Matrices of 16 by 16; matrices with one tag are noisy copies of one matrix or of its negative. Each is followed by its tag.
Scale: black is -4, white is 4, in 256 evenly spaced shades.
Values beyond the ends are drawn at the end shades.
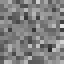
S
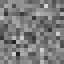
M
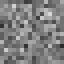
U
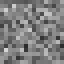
U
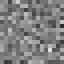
S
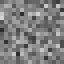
M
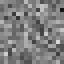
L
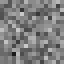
M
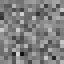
M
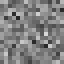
L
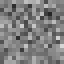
U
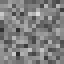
M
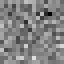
U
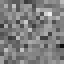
U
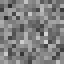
L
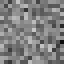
S
